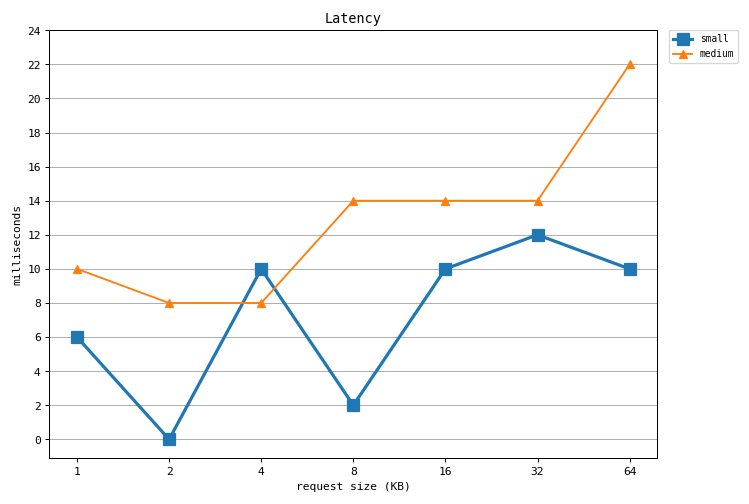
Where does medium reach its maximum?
64
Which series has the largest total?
medium
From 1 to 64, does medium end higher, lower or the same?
higher
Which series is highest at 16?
medium
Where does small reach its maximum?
32
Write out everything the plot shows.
Title: Latency
x-axis: request size (KB), ticks 1 2 4 8 16 32 64
y-axis: milliseconds, ticks 0 2 4 6 8 10 12 14 16 18 20 22 24
Legend: small, medium
Values:
small: 6 0 10 2 10 12 10
medium: 10 8 8 14 14 14 22
